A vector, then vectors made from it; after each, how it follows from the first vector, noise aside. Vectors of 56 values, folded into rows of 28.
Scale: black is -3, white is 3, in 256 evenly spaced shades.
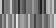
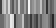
wrapped around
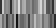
negated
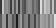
sign-scrambled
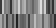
negated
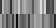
negated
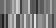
wrapped around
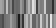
wrapped around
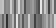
sign-scrambled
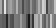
wrapped around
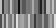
copied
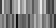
negated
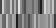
sign-scrambled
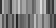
negated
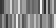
sign-scrambled
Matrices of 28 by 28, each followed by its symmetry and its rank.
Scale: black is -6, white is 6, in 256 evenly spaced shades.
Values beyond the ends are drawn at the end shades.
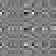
neither, rank two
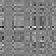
neither, rank two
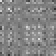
symmetric, rank three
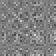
symmetric, rank three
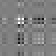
symmetric, rank one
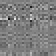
neither, rank three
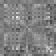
symmetric, rank three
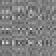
neither, rank three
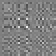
symmetric, rank three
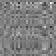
neither, rank three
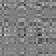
neither, rank three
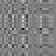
neither, rank two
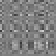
neither, rank two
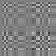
symmetric, rank one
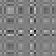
symmetric, rank one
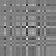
symmetric, rank one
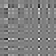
symmetric, rank one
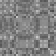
symmetric, rank three
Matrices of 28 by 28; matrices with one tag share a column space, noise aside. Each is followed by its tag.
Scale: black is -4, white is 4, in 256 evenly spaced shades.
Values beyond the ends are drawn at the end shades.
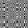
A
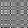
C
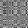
C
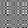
C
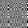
A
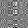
C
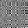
C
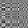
A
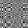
A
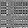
C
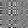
C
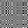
C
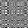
C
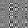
A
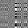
A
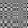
A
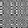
C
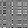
C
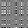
C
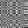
C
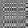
A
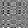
C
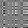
C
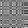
C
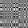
A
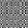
C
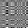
C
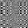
C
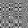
A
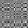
A
